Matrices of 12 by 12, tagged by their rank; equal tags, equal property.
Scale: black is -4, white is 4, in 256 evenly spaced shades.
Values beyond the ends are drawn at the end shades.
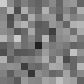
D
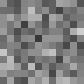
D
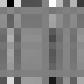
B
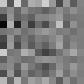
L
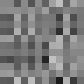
L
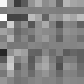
L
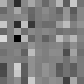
L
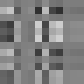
B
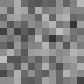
D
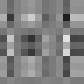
B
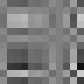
B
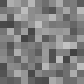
D
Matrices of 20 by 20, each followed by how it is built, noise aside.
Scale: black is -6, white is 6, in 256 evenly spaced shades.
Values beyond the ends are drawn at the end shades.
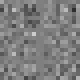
low rank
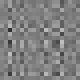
low rank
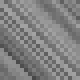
Toeplitz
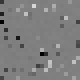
sparse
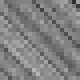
Toeplitz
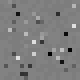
sparse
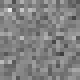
low rank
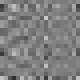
low rank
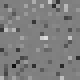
sparse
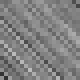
Toeplitz
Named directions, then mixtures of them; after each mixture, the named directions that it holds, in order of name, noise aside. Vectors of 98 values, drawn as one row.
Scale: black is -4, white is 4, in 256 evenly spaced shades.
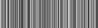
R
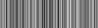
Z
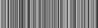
R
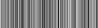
R, Z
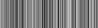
R, Z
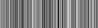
R, Z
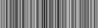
Z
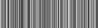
R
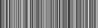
R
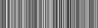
Z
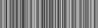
Z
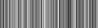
R, Z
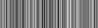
Z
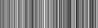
R, Z
